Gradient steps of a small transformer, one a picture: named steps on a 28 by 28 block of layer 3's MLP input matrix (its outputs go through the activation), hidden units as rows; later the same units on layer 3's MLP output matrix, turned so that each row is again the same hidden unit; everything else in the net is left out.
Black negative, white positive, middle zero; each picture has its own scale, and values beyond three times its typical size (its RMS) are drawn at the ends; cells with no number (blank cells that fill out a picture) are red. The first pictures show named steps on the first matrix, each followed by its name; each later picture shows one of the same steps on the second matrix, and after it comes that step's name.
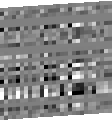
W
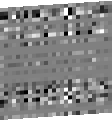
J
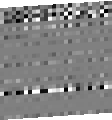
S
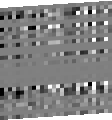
J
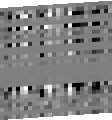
J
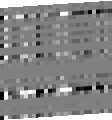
S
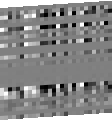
J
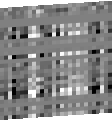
W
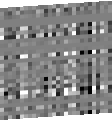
W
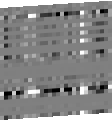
S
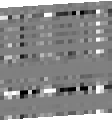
S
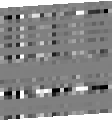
S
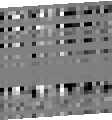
J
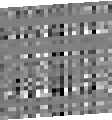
W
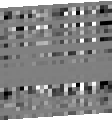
J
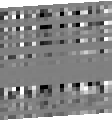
J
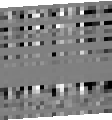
J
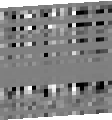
J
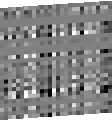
W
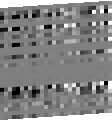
J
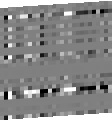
S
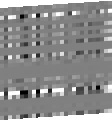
S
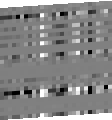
S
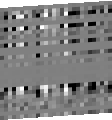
J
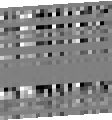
J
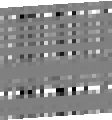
S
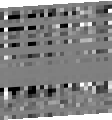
J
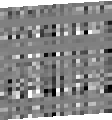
W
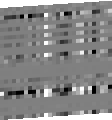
S
